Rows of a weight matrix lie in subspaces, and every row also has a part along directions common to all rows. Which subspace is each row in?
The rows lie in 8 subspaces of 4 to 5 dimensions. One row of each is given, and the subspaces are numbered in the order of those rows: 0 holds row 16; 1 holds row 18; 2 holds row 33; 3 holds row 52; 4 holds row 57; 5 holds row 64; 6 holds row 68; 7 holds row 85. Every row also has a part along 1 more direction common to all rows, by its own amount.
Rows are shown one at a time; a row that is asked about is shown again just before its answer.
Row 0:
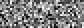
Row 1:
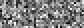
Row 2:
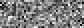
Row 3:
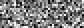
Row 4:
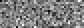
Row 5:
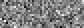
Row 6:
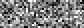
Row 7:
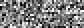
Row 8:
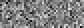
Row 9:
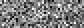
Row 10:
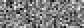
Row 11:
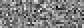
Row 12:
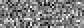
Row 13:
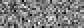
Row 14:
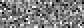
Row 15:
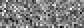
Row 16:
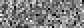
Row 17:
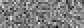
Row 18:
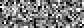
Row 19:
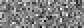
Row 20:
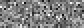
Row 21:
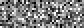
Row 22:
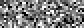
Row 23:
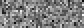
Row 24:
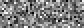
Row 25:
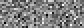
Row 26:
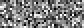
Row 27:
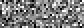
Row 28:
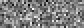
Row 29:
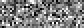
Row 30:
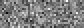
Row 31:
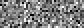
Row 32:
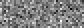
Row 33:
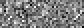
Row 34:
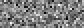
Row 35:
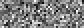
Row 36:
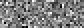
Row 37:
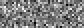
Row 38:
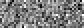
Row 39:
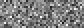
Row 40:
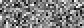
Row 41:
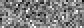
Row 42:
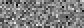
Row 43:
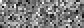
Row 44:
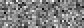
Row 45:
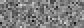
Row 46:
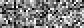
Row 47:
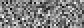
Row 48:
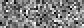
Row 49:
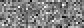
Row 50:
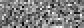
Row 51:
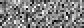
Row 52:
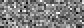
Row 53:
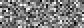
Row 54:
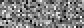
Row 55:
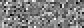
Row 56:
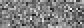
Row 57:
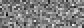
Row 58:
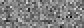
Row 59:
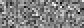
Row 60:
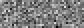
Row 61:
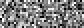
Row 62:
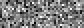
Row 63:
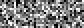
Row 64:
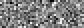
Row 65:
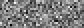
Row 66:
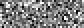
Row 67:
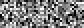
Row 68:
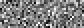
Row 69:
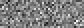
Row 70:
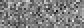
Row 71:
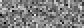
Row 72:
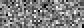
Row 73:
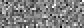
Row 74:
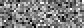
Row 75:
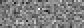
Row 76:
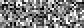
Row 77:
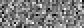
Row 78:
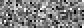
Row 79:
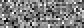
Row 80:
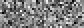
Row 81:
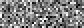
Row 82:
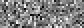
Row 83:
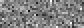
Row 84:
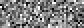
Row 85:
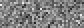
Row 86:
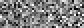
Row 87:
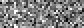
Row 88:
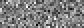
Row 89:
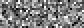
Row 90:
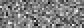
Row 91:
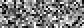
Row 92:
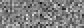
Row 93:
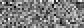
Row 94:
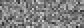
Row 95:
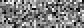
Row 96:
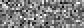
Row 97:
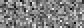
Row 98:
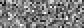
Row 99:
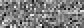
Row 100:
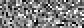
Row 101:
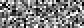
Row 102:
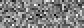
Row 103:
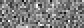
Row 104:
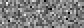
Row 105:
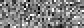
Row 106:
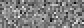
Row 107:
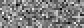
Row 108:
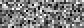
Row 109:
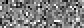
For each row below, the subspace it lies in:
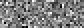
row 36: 2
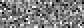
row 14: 1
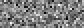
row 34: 2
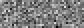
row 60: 7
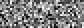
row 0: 6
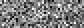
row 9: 2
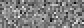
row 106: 5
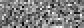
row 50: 7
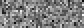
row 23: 1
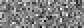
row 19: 0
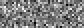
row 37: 1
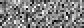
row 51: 2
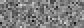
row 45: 5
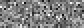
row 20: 6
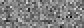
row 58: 3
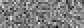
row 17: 7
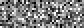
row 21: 3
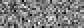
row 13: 0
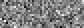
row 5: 7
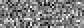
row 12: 3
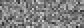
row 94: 7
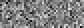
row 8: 3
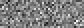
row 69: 3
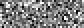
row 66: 4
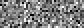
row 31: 7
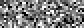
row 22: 4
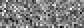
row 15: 3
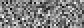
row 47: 6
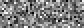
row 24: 0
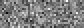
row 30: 0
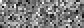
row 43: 1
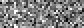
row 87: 1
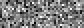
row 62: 0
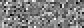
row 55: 2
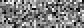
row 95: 3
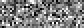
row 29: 0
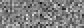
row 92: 6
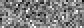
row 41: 4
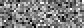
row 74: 4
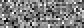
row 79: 3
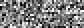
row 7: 7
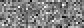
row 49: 2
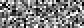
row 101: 1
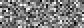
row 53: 5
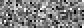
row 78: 4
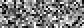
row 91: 4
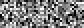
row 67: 5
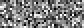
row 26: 6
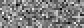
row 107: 4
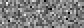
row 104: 2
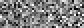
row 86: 2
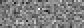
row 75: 7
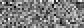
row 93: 5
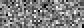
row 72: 4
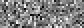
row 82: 7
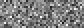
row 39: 2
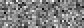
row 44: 5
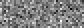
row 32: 5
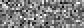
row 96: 3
